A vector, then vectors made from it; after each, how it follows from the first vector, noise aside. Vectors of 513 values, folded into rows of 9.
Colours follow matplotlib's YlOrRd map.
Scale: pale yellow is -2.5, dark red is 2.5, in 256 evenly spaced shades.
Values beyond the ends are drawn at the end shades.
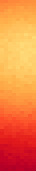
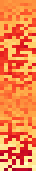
sign-scrambled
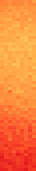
shrunk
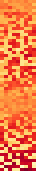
sign-scrambled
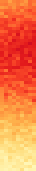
negated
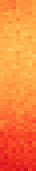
shrunk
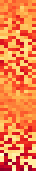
sign-scrambled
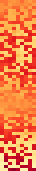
sign-scrambled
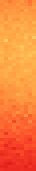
shrunk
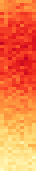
negated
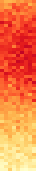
negated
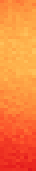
shrunk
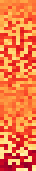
sign-scrambled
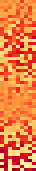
sign-scrambled
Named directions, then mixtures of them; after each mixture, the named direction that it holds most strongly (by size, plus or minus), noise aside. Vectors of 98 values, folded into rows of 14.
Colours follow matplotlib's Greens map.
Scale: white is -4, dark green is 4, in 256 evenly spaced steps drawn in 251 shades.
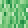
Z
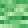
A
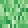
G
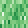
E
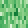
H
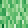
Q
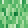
Q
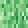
Z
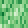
E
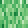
Q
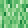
Z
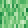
Z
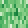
H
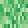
G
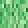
Z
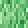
Z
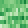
A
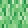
Q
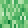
G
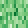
H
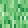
G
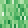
E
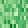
H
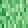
Q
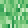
G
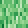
Q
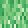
G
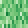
Q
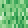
Z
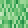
Z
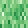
E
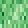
E
